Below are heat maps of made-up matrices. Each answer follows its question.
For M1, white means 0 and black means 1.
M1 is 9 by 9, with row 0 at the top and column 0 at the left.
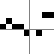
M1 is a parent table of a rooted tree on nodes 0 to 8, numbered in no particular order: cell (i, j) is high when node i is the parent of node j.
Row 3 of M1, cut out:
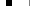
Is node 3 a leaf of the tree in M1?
no
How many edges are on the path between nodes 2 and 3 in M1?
2
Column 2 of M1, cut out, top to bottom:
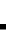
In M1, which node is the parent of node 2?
4
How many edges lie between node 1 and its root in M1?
3
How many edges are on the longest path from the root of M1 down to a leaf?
3
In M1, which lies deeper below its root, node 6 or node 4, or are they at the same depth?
the same depth
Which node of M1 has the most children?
4
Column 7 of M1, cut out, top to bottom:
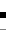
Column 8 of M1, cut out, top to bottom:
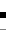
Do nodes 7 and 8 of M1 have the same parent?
yes
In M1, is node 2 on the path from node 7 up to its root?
yes
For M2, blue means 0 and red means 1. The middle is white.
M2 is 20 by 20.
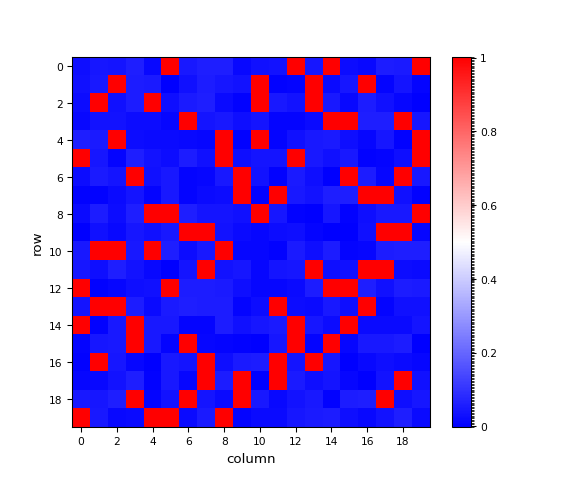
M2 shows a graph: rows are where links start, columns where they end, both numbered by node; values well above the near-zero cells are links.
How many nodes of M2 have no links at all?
0
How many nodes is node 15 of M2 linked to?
4
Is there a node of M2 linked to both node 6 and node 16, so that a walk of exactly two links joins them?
no
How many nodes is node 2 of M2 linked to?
4
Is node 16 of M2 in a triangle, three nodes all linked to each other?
yes
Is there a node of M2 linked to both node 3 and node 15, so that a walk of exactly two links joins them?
yes
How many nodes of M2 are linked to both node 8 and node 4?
2
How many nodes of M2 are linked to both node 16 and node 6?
0
